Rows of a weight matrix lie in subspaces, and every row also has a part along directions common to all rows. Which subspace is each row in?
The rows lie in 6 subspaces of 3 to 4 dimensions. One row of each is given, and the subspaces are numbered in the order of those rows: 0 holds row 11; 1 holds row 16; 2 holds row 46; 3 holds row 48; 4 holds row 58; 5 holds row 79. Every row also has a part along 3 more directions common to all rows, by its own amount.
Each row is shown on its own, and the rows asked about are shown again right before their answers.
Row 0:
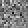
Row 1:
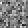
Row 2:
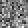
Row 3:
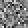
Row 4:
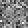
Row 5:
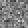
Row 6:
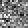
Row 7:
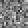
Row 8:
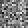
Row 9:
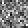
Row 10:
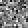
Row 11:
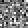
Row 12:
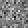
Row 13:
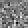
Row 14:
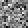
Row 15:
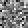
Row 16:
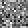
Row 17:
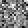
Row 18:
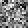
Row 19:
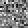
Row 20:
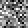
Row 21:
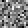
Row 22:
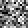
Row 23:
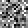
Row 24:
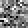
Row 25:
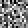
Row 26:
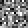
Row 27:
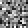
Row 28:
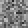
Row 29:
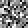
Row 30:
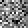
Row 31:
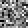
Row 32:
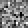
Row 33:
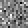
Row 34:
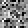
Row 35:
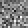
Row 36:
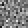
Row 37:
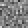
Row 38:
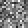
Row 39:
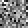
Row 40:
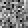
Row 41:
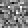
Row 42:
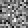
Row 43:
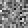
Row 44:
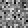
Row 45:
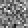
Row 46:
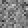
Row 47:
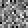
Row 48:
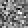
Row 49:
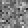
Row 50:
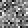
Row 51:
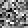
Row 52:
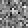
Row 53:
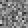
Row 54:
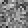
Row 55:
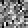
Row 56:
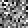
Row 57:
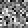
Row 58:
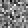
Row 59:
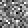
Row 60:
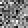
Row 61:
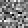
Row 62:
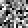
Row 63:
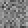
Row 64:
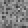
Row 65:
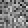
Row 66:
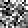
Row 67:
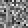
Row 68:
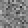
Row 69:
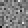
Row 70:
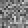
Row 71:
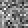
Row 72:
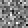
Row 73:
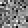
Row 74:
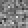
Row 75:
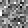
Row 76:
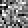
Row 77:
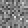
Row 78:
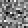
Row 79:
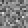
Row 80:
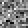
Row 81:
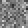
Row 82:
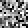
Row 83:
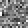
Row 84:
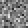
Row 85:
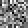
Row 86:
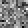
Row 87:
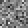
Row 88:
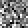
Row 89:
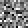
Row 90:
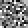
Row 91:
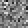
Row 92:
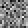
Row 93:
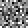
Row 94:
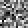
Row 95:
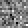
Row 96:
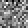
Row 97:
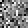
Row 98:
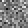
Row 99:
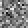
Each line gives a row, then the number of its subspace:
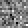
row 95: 1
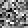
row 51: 4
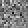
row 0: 4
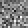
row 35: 1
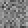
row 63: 4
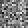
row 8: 4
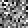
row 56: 0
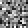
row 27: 3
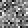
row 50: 5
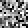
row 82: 3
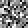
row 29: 1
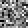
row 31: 2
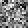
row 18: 2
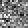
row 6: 4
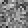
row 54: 2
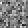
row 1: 3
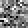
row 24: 4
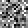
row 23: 2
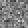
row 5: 3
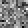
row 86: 2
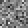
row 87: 4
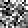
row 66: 0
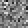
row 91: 0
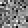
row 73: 5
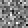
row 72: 1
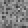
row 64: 2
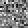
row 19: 1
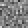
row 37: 5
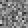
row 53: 3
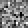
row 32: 1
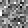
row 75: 5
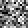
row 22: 0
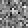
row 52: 1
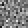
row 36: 5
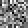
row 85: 4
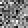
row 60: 5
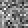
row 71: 0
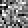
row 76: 5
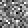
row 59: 5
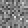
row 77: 0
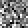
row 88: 1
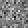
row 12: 0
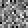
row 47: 4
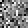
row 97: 5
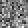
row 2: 2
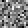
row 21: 2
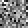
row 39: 0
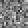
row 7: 0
